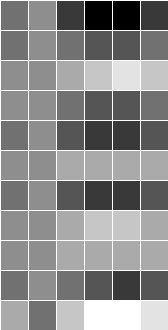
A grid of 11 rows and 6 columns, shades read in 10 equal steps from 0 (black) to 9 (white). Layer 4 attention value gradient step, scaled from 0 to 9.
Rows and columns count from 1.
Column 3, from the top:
2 4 6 4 3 6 3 6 6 4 7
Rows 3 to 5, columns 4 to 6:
7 8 7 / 3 3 4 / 2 2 3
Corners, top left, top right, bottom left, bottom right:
4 2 6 8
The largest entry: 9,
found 2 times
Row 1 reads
4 5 2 0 0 2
